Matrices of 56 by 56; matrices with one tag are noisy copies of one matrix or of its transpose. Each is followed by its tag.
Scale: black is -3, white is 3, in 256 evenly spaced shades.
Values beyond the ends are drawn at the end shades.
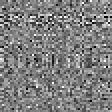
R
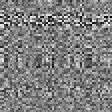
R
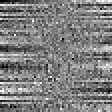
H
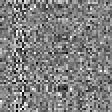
R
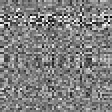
R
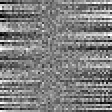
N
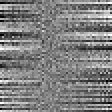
N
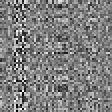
R
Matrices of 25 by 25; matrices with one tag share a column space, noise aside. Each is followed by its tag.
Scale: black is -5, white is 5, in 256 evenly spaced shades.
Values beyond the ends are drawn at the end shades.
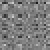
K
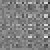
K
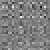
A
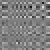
A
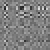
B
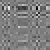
B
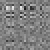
B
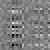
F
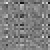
K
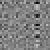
K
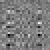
F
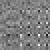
F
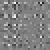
K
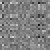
K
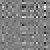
A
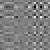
A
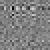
B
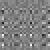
F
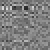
B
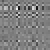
B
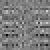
F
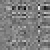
B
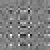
F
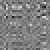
A
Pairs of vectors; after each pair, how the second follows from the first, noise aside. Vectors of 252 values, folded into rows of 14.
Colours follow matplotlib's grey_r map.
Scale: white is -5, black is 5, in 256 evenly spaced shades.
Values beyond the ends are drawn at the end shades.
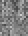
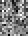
scaled up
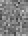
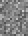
sign-scrambled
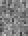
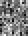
scaled up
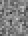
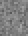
shrunk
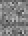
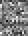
scaled up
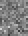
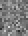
sign-scrambled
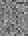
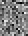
scaled up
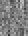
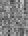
copied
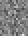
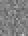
shrunk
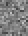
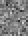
copied
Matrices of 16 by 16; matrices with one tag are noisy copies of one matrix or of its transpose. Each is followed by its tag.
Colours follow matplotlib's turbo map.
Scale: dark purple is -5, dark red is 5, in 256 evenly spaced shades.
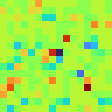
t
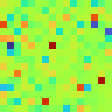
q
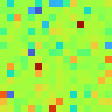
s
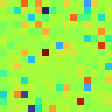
q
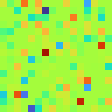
q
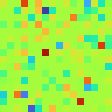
q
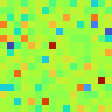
q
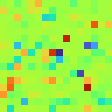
t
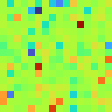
s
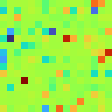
s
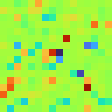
t
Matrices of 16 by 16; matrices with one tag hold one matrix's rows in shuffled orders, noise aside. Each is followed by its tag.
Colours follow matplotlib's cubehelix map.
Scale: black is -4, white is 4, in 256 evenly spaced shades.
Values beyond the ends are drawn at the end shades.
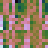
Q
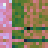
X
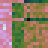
X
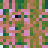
Q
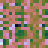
Q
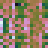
Q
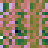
Q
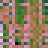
Q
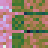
X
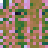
Q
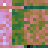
X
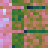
X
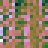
Q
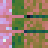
X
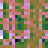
Q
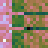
X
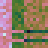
X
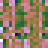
Q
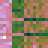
X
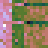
X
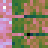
X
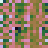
Q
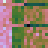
X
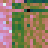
X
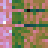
X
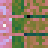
X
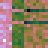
X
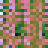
Q
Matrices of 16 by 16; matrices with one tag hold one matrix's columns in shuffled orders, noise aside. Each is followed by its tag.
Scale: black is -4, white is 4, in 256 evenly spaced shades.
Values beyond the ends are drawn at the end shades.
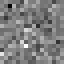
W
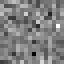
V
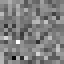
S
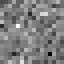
V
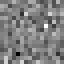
V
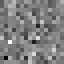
S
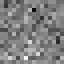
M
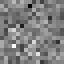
W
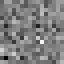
S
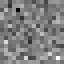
M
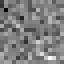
M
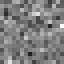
V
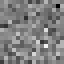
W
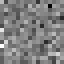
W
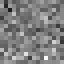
M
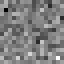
M
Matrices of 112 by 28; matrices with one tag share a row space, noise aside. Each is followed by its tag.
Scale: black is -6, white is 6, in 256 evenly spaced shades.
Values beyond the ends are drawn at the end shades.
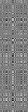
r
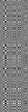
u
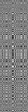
r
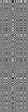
r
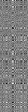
r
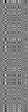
u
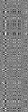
u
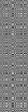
r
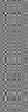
u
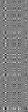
u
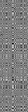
r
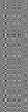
u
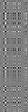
u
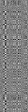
u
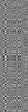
u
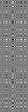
r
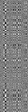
u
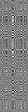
r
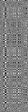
u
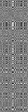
r
